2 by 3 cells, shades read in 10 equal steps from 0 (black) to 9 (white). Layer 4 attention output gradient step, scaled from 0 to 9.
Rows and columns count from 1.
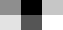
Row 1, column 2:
0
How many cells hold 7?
1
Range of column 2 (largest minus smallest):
3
